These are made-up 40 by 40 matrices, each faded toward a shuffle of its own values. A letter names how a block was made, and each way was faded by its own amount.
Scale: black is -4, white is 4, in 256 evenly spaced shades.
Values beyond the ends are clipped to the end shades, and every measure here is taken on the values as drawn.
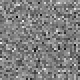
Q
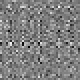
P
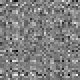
P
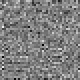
Q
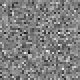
Q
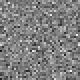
Q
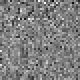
Q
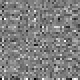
P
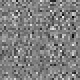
P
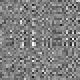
P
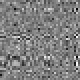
P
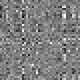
P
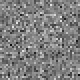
Q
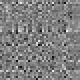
P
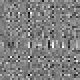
P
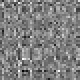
P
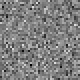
Q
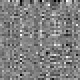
P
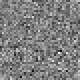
Q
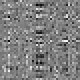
P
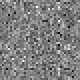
Q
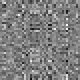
P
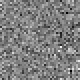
Q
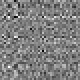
P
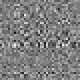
P
